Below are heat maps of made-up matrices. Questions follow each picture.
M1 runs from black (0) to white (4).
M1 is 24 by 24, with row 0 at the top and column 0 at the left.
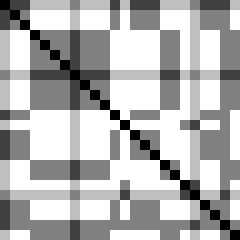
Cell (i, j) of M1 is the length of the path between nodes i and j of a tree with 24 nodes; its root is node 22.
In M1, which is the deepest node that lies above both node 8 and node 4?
7
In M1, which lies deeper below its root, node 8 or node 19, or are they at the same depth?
node 8
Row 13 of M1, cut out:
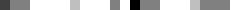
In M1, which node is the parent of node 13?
0
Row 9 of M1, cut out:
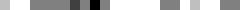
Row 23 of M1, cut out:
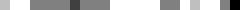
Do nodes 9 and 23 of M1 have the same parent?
yes
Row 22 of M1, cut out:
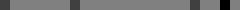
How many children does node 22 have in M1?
3
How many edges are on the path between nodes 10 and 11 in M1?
4
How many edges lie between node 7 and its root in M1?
1
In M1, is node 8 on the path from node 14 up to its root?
no
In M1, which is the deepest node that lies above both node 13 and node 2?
0
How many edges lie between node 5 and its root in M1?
2
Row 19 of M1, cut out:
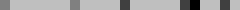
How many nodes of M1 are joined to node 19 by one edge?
3
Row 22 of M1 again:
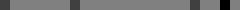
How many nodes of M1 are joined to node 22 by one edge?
3
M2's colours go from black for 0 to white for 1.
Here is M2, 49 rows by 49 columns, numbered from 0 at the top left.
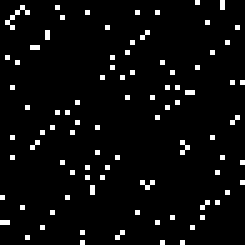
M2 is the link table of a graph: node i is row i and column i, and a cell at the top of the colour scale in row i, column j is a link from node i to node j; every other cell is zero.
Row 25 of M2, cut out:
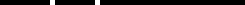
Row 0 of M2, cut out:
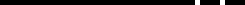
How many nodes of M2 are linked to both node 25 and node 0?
0
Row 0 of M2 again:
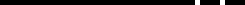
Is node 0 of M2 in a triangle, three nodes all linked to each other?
no
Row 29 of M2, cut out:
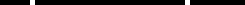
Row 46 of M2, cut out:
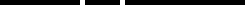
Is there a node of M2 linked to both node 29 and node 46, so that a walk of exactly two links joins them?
no
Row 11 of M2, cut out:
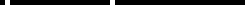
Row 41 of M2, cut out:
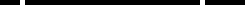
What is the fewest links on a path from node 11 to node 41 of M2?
3
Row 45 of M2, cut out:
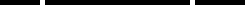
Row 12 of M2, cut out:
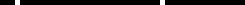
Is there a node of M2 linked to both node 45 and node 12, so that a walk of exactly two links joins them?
no
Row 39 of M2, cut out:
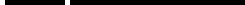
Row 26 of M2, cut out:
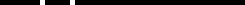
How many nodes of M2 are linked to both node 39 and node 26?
0
